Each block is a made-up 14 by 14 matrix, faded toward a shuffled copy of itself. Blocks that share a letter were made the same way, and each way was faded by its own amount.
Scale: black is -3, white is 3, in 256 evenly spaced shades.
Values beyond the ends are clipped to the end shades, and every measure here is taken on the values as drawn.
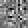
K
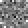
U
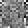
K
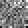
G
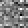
K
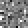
U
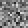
G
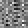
K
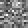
K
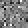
G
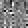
K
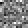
G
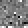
U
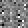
U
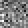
G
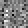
K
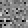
U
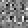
G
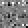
U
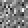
G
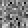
G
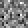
G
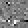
U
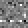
U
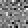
U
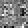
K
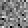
G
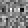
K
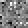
U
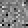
U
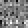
K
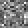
K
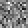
G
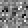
U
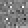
U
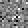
U
